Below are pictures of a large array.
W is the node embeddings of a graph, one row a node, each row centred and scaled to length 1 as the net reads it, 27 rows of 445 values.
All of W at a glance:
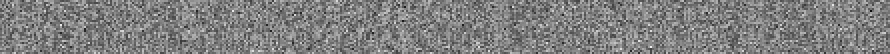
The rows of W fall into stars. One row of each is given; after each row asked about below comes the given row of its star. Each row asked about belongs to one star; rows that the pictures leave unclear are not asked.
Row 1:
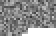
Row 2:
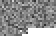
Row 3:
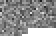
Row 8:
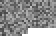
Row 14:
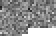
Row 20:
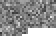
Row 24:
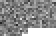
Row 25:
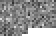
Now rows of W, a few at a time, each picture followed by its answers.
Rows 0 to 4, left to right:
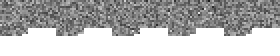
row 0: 2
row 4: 14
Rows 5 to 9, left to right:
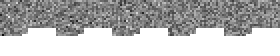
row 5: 8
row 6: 24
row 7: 25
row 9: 24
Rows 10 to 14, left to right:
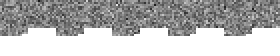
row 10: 1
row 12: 20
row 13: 20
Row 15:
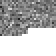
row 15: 14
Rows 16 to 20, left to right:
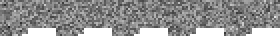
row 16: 25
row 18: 3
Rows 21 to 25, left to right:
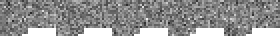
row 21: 25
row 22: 20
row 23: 8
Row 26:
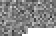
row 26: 3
